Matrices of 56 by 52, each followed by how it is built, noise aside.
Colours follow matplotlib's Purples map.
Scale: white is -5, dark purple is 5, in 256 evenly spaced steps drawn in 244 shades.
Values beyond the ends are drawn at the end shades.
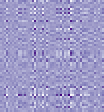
low rank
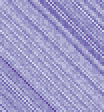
Toeplitz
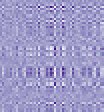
low rank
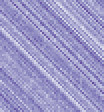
Toeplitz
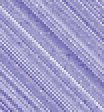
Toeplitz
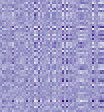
low rank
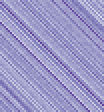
Toeplitz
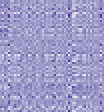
low rank
